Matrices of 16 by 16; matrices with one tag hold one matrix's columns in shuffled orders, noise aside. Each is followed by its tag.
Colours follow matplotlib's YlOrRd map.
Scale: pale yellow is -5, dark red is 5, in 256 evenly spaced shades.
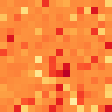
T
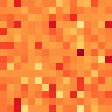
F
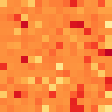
F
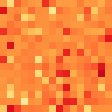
T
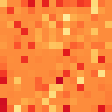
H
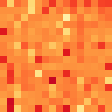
H
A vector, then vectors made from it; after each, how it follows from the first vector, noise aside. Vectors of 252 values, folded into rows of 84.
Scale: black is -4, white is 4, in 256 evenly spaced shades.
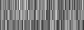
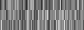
reversed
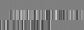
partly zeroed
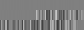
partly zeroed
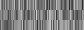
sign-scrambled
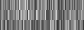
copied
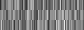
reversed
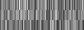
copied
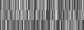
copied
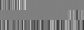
partly zeroed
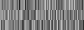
sign-scrambled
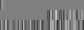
partly zeroed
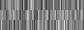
reversed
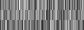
copied
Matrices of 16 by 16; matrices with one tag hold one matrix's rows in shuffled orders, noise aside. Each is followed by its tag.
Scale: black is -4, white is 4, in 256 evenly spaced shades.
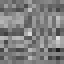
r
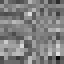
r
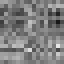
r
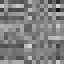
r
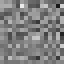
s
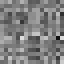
s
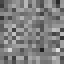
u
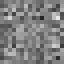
u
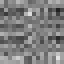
r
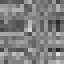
r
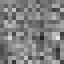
u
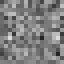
u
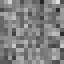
u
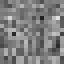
u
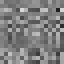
s
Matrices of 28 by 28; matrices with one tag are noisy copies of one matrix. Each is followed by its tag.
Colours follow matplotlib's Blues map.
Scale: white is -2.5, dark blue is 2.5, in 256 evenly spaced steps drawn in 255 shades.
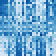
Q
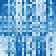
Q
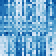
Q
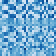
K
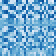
K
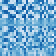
K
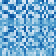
K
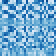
K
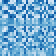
K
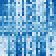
Q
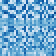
K
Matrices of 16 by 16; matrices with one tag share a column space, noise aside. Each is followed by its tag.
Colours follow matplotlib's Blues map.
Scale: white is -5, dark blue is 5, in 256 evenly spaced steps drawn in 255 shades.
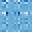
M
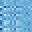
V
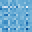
V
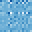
M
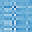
V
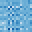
V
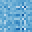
V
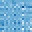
V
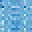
V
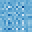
V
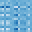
V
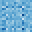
V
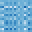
V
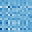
V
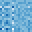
V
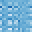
V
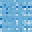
V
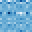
M
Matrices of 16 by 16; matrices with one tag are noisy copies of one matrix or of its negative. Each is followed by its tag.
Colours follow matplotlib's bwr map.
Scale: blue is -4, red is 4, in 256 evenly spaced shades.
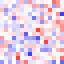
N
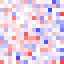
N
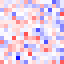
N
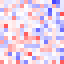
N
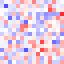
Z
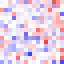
N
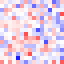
N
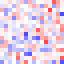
N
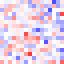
N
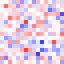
Z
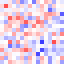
Z
